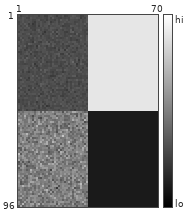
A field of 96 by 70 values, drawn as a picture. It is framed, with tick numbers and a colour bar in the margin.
It is made of 2 by 2 panels. Panel 1,1: low, fine-grained, faint in contrast. Panel 1,2: very high, flat. Panel 2,1: middling, fine-grained. Panel 2,2: very low, flat.
